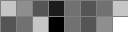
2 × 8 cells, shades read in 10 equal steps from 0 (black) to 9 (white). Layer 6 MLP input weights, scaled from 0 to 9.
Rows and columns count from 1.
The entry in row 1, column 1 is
7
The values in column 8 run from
7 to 9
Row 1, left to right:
7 5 3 1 4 3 4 7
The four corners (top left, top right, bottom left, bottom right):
7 7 3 9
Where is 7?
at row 1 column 1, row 1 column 8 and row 2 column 3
